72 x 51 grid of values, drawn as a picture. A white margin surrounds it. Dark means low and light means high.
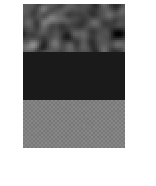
The table splits into 3 rows of 1 panel. Panel 1,1: low, blotchy. Panel 2,1: very low, flat. Panel 3,1: middling, checkered, faint in contrast.
